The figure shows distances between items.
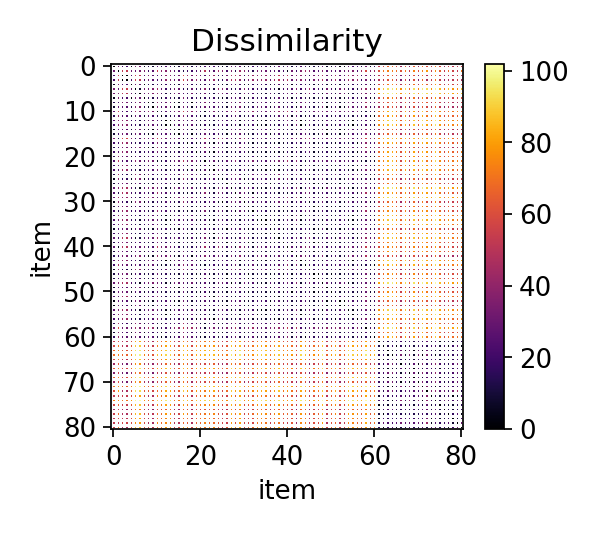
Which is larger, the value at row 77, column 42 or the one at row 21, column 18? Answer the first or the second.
the first
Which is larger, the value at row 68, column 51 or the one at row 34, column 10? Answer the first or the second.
the first
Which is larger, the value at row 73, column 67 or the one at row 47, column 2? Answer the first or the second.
the second
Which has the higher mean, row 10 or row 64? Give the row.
64
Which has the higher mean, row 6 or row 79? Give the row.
79
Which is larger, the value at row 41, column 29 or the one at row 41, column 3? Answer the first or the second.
the second
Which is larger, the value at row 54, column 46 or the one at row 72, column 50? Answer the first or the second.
the second
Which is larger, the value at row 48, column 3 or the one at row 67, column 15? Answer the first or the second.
the second
